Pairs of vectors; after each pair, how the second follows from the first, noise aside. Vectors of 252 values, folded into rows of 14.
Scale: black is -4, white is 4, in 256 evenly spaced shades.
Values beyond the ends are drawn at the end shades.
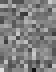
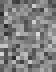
shuffled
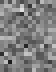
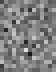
shuffled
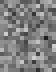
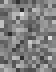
reversed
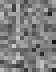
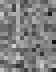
copied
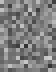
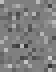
partly zeroed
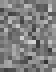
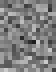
negated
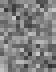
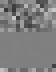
partly zeroed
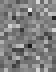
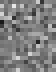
shuffled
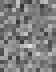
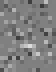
partly zeroed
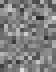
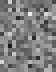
shuffled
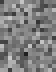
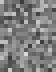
negated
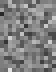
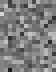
negated
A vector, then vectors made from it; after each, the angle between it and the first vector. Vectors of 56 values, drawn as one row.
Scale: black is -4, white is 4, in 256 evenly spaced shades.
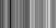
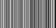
partly opposed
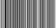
orthogonal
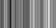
nearly parallel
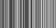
partly aligned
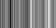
nearly parallel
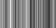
nearly opposite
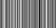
orthogonal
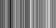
nearly parallel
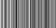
partly opposed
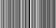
orthogonal
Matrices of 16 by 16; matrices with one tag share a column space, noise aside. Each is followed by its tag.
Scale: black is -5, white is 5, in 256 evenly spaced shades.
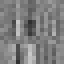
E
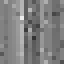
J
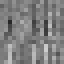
E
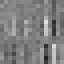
E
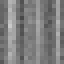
J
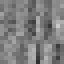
E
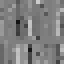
E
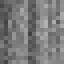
J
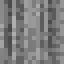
J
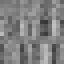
E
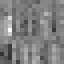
E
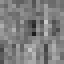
E
